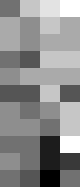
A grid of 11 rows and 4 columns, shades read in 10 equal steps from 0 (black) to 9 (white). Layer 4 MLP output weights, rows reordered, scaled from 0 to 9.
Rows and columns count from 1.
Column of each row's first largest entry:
4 3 1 3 2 3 4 4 4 1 1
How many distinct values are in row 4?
3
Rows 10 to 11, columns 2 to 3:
4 1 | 3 0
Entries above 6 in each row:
3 1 0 2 0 1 1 1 1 0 0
